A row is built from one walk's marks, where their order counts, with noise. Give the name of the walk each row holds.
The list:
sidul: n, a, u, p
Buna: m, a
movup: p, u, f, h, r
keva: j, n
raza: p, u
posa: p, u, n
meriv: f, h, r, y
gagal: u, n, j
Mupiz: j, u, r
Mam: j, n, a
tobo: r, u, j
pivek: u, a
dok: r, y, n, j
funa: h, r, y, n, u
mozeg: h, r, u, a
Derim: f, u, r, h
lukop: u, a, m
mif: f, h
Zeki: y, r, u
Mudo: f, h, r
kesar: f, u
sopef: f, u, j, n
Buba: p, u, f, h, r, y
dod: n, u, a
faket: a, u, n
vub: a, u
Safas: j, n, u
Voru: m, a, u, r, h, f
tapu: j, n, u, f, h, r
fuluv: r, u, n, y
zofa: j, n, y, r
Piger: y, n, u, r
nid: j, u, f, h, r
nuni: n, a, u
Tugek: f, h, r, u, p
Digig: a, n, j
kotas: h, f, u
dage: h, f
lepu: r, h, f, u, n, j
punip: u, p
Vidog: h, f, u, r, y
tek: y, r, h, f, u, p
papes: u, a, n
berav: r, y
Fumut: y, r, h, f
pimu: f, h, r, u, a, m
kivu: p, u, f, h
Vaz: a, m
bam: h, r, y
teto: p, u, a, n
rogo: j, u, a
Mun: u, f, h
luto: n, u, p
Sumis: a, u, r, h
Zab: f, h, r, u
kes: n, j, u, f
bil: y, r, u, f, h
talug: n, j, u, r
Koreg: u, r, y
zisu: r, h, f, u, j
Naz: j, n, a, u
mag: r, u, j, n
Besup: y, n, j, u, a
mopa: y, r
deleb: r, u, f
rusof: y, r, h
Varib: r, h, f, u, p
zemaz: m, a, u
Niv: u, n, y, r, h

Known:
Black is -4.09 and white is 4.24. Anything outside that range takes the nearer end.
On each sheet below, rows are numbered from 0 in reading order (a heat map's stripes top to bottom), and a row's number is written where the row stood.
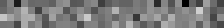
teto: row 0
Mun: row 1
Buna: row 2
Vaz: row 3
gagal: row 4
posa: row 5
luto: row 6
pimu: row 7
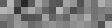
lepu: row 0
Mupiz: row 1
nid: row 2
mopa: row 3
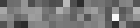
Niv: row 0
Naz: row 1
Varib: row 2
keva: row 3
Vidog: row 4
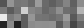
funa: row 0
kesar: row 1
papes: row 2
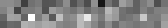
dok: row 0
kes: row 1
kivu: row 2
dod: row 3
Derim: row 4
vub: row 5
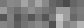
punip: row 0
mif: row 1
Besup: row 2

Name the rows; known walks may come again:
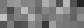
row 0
bam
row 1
rusof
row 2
Varib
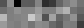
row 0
luto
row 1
sidul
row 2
zofa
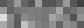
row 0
tek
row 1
rogo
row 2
zemaz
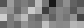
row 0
Buba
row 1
zisu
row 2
sopef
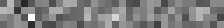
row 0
lepu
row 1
Vidog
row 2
Mudo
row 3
movup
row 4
nuni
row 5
berav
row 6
pivek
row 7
Piger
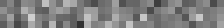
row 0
papes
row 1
Fumut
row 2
meriv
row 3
Besup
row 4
Digig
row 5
Vaz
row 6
Buna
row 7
vub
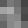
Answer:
Safas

